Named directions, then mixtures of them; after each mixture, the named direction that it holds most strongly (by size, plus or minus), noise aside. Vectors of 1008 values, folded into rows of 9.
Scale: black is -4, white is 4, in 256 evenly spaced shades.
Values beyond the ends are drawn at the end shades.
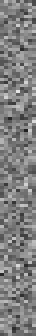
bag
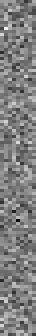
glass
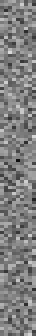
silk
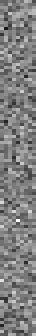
glass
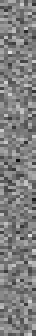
silk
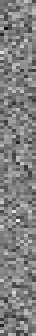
glass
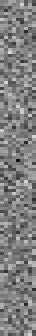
silk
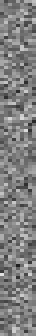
bag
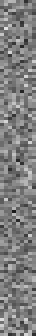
glass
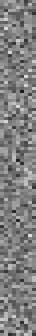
glass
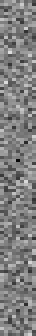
silk
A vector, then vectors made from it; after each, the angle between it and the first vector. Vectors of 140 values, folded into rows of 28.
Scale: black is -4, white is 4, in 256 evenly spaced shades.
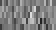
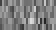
nearly parallel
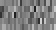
partly opposed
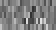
nearly opposite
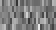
partly opposed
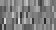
orthogonal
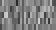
partly aligned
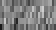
partly aligned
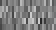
nearly parallel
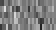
orthogonal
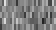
orthogonal
